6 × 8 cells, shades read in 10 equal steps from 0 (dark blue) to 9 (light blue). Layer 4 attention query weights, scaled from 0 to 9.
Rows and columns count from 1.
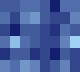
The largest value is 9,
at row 4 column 8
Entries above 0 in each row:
7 8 7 8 7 8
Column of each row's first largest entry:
3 4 7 8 2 3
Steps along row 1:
same up same down down up same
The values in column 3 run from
3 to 6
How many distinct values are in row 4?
6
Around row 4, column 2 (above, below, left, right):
0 3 4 4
